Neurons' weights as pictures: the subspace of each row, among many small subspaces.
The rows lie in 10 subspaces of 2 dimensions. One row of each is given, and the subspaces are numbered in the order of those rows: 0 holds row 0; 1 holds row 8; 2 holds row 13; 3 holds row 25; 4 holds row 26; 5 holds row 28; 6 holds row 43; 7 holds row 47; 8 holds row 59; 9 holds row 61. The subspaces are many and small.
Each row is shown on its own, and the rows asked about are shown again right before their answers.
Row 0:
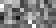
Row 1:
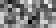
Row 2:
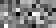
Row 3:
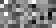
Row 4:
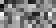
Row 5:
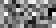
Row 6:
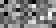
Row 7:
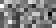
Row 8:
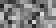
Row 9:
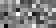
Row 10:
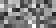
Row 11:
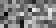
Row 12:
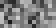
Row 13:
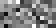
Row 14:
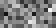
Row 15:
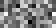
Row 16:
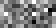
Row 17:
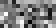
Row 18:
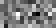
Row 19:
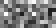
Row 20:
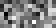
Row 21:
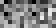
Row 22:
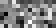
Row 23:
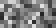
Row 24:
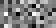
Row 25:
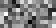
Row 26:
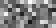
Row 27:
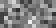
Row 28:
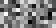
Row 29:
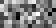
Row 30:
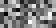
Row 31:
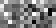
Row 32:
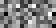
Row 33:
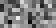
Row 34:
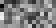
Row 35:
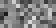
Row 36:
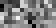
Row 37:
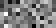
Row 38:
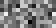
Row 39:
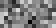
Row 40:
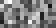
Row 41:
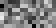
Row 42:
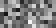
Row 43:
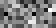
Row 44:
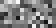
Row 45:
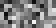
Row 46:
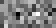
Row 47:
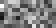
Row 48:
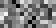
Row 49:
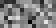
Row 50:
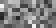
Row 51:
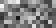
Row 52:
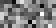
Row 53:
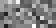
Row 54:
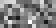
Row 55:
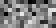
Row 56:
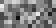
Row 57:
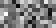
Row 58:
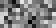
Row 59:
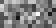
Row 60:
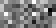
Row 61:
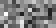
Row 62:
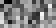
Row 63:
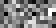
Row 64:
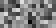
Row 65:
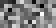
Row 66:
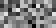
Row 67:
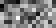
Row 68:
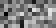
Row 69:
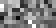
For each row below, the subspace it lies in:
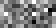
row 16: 6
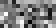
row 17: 9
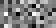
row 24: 8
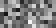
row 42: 5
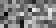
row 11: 9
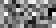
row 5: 3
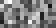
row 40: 4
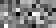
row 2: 2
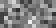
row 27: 3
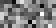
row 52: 9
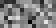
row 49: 6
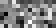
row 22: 9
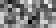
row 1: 4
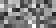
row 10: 7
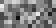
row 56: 8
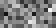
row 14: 6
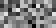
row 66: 7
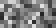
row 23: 1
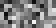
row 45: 1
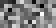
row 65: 9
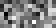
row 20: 1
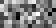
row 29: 8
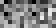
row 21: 4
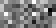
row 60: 6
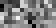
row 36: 0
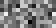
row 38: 0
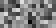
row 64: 5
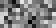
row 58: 3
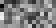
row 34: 7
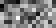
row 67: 8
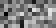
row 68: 9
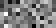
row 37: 8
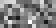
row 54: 6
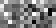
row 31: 6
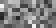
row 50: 7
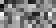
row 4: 7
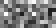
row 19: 4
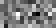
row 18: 2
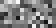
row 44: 2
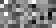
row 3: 5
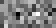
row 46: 2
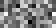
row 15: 0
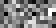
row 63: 3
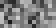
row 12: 3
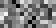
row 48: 1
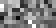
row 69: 0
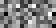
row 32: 0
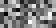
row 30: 5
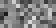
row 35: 1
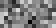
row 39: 3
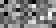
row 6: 5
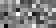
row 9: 2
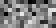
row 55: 4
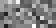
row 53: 2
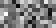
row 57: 1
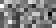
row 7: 0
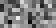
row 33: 5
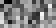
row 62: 4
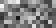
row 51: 8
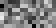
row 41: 7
